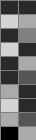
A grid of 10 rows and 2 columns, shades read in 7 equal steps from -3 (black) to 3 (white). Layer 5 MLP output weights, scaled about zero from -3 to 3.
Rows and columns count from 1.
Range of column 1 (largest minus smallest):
5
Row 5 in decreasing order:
1 -2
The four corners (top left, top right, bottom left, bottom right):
-2 -2 -3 1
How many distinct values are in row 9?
2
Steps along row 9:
down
